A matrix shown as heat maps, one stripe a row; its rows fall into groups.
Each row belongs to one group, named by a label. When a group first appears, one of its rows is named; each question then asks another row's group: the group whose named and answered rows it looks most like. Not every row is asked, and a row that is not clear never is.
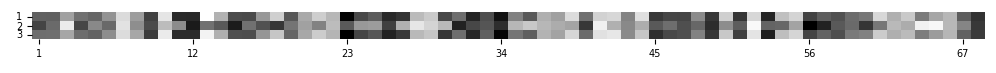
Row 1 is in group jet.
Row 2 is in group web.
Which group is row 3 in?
jet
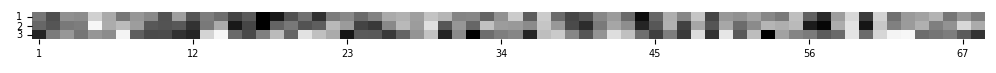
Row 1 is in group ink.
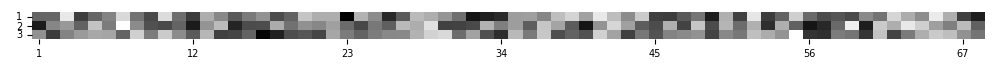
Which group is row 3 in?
ink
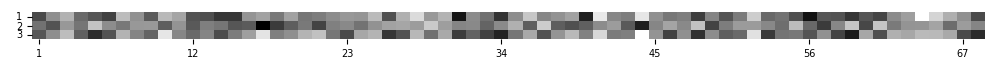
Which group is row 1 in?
web
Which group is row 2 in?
ink
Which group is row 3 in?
web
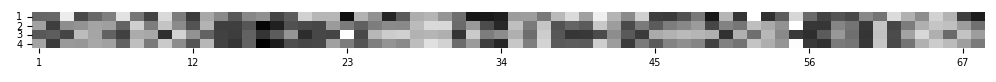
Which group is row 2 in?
ink
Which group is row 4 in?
ink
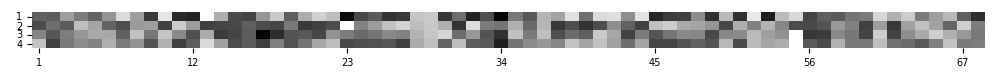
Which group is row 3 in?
ink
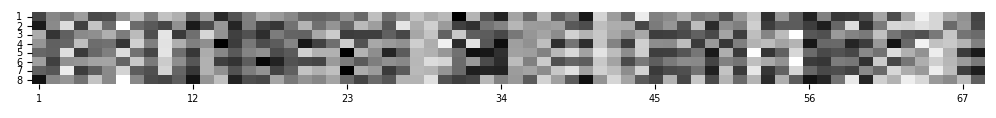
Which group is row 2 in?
web
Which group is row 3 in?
jet
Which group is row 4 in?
ink
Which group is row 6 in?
ink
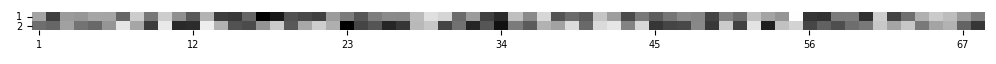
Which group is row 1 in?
ink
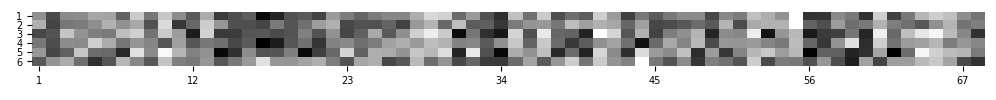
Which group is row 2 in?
jet
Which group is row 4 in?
ink
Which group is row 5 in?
ink
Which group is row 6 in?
web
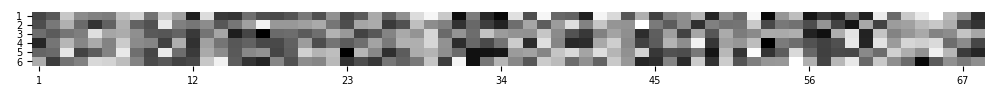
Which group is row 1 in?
ink
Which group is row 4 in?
ink
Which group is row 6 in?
jet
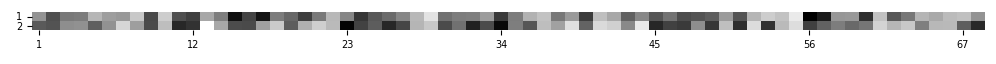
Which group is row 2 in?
jet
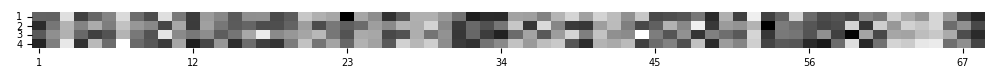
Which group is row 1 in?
web
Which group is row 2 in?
ink
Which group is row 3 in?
web
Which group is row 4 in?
web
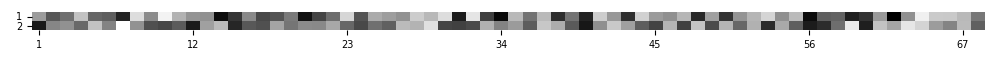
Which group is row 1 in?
ink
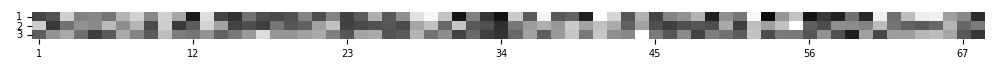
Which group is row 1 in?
ink
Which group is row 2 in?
jet
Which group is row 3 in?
web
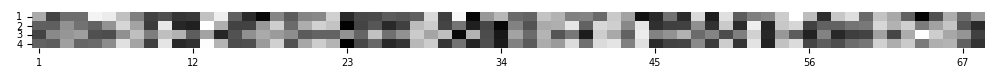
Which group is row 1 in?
jet
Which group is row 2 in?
jet
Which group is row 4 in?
jet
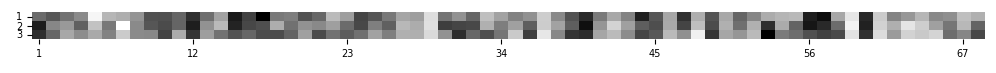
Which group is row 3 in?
ink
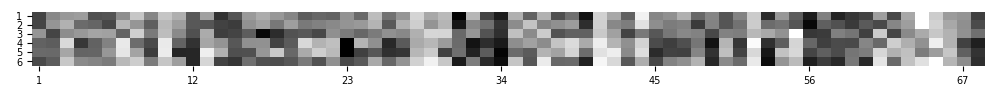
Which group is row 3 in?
ink
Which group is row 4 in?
web
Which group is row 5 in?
jet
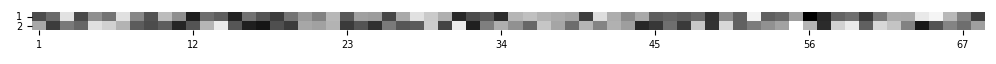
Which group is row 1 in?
web
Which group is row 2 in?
jet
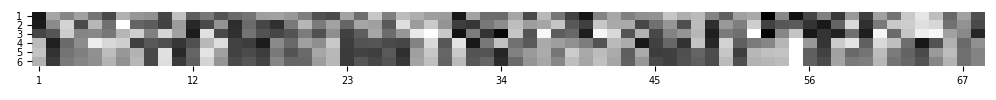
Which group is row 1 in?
ink
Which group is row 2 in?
web
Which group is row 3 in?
ink
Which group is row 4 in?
jet
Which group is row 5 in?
jet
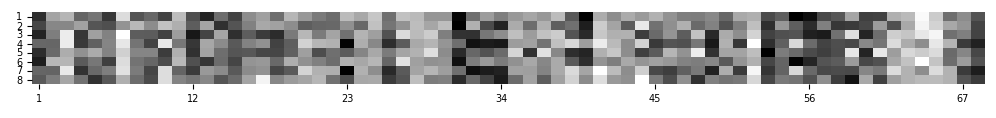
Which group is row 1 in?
web
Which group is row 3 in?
web
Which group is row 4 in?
web
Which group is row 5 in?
ink
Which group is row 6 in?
web
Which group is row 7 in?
web
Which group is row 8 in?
web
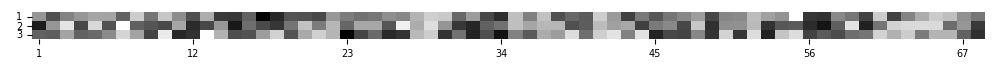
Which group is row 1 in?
ink
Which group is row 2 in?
web
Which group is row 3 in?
jet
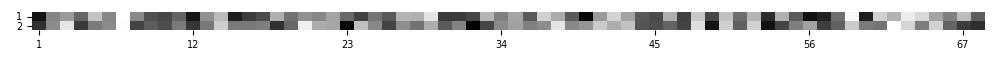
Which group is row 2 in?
web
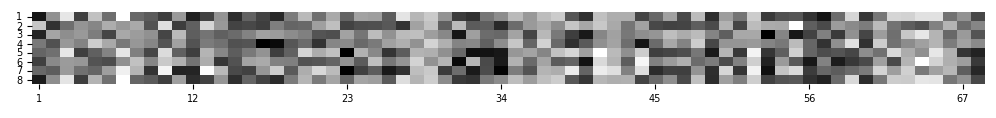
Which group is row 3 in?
ink
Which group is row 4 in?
ink
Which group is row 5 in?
web
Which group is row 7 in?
jet
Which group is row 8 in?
web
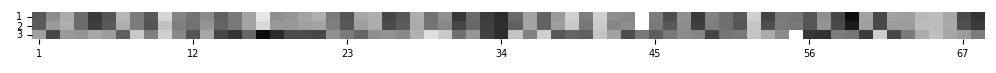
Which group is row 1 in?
web
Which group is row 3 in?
ink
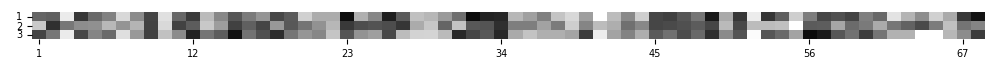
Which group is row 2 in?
jet
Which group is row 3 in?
web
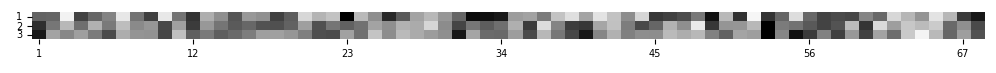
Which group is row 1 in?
web
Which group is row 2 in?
ink
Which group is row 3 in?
ink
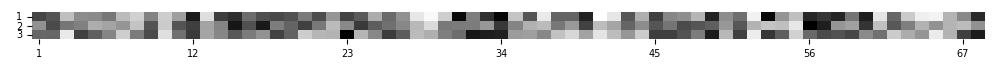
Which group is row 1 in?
ink
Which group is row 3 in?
web
